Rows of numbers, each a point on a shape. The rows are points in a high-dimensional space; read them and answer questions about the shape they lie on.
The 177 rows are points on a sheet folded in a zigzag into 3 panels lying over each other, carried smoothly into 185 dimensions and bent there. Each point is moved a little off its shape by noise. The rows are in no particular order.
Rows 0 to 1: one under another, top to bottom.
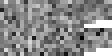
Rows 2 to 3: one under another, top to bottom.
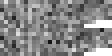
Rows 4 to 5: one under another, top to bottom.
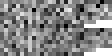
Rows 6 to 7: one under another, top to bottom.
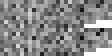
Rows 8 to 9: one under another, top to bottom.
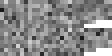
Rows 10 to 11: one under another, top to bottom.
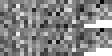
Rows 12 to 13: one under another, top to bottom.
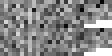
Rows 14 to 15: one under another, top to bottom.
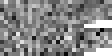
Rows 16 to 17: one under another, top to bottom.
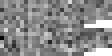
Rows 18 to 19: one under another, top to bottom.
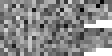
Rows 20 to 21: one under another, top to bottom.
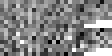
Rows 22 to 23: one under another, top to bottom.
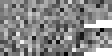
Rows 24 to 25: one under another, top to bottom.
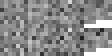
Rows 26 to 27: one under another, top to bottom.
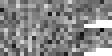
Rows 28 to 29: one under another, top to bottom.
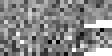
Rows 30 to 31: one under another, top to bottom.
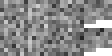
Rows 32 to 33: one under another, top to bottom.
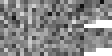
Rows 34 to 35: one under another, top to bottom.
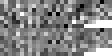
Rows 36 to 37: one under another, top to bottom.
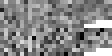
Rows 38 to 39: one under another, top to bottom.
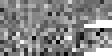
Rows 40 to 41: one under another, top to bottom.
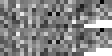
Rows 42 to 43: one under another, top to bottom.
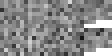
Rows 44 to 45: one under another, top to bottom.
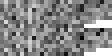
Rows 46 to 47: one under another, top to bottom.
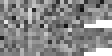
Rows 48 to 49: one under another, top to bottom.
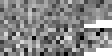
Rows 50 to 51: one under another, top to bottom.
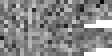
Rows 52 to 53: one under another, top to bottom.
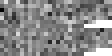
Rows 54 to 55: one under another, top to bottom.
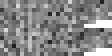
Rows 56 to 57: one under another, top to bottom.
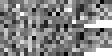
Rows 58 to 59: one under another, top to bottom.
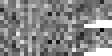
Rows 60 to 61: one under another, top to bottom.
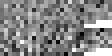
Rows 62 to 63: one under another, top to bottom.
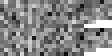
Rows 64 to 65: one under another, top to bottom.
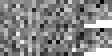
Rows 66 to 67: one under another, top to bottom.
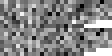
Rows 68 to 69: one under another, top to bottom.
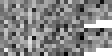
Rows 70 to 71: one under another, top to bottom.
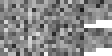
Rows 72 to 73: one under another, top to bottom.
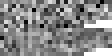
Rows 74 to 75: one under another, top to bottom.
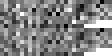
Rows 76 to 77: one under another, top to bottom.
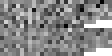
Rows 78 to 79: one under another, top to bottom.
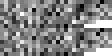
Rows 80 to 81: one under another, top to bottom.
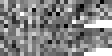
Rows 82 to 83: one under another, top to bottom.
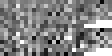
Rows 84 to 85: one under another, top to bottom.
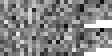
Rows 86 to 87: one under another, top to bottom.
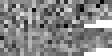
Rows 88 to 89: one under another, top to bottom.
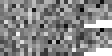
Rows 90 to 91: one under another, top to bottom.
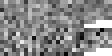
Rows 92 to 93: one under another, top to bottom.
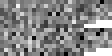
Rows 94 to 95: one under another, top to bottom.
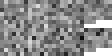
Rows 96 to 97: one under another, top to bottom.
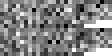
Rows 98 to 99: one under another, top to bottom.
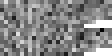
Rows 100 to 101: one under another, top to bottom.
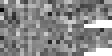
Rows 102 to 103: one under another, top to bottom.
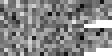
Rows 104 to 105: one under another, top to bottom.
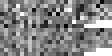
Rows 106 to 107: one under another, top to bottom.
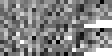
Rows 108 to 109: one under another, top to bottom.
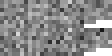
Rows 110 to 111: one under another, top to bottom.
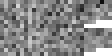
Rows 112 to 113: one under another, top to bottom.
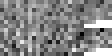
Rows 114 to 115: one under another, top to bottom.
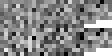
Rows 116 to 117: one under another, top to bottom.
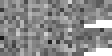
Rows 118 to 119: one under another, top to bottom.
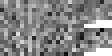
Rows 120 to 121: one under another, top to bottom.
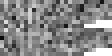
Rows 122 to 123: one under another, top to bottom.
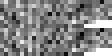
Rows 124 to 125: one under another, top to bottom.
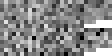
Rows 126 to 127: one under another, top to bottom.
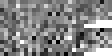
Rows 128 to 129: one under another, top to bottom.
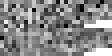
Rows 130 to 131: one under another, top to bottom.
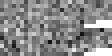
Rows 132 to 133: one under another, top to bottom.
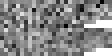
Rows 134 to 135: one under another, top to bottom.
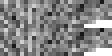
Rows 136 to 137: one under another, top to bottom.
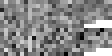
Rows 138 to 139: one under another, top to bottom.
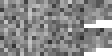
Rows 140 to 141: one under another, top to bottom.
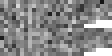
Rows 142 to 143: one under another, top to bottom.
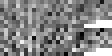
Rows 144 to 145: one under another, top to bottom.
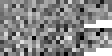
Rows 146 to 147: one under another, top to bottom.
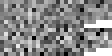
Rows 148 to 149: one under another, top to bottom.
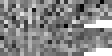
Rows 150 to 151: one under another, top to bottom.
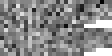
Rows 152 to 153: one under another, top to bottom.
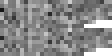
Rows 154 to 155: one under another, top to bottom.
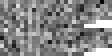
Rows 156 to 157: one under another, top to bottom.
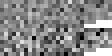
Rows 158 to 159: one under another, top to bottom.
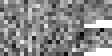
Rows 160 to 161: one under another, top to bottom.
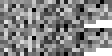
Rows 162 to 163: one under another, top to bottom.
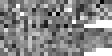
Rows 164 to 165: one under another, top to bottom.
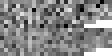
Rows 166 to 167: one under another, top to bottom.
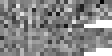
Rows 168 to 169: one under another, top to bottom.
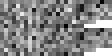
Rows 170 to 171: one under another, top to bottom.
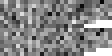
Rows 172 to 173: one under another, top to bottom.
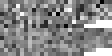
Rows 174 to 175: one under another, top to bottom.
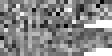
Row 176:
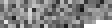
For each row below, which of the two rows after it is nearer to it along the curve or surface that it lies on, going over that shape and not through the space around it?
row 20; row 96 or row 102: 96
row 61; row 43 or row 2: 2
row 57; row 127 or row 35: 127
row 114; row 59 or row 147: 147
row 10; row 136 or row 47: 47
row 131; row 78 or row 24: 78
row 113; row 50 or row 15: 50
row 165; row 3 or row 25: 3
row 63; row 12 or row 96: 12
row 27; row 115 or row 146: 115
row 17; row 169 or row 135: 135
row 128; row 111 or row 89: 111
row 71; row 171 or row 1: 1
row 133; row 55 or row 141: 55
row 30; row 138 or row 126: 138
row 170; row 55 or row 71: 55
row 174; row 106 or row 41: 41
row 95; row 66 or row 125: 125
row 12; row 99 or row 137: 99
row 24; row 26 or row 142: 26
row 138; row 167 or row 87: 87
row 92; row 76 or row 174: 174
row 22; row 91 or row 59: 91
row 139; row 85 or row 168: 168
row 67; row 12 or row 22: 22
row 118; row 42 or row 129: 129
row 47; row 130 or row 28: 130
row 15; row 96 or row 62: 96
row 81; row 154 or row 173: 173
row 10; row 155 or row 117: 117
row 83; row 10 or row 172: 172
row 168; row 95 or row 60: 95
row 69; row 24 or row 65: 65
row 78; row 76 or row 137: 137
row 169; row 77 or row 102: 102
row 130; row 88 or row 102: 88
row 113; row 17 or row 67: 17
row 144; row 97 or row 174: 174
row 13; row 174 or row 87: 87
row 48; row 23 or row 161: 23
